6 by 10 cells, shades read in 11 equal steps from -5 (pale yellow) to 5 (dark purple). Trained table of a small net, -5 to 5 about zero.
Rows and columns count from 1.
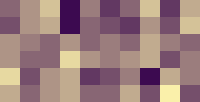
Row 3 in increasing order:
-2 -1 -1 0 0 0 1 1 1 1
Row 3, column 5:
1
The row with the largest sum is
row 2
